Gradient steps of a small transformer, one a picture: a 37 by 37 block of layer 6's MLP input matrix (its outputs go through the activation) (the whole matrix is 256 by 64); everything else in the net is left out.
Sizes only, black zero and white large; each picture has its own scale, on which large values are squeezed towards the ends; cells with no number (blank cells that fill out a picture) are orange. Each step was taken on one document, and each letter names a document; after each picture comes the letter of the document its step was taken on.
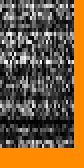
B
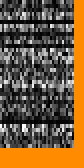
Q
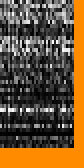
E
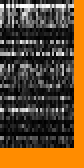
E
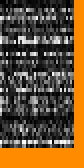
B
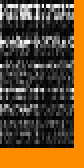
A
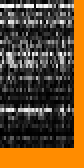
E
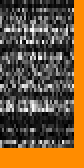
B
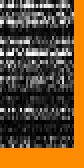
E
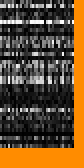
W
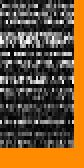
A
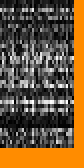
B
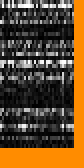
E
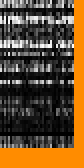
W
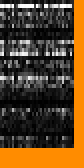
E
